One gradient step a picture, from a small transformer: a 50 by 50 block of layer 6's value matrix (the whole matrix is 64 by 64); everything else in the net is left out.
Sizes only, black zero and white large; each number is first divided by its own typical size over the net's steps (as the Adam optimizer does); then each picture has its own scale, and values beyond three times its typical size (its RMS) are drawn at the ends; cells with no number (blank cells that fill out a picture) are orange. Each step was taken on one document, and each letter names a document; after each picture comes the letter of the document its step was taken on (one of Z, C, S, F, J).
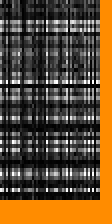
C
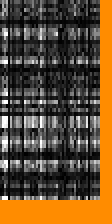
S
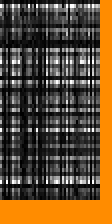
C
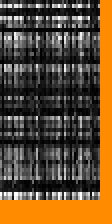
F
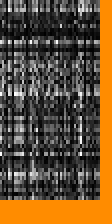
F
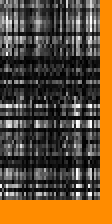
F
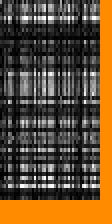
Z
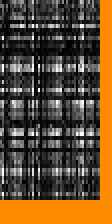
F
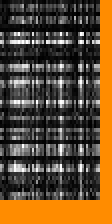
F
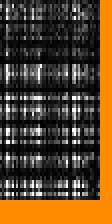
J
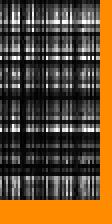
C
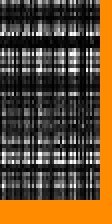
S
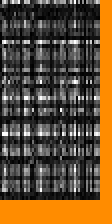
S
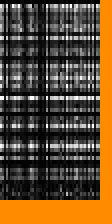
C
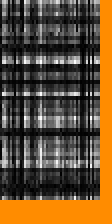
S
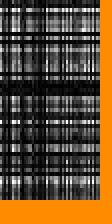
C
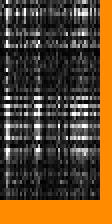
J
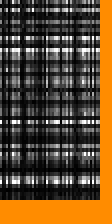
C
